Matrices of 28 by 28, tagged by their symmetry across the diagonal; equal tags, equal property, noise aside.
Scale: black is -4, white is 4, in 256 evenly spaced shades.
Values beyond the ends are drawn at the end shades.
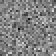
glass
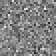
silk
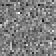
silk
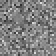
glass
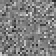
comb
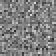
comb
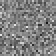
silk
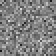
glass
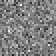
silk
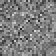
glass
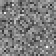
glass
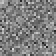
glass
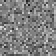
comb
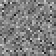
glass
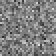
comb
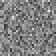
silk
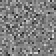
glass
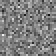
silk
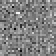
silk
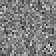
silk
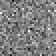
comb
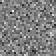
comb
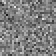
comb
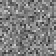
silk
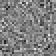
glass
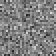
comb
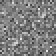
glass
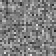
comb
